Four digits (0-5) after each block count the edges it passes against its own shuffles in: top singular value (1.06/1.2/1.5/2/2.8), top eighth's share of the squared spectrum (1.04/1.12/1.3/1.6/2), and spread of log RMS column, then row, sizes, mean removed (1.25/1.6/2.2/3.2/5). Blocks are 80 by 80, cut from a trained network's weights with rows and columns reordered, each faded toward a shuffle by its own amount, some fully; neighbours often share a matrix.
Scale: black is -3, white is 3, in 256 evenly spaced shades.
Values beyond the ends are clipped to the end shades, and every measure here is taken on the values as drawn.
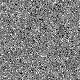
0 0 0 0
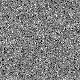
0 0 0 0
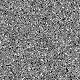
0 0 0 0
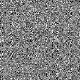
3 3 3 1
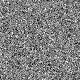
0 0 0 0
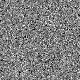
1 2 0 2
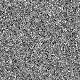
0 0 0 0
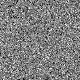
0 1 0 0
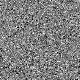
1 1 0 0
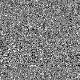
2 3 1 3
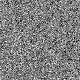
1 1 0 0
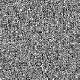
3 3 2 1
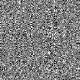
3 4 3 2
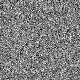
2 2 0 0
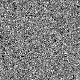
1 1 0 1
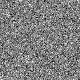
0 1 0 1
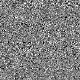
2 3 0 3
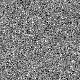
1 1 0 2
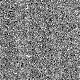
1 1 0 0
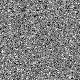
0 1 0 0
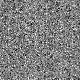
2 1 0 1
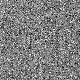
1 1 0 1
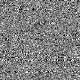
2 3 0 3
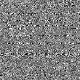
2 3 0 3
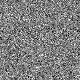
1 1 0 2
